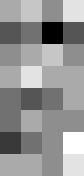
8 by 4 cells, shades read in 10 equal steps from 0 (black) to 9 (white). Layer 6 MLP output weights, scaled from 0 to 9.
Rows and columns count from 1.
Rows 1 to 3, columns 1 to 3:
6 7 5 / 3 4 0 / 5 6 7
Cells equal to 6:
9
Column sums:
36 44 37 50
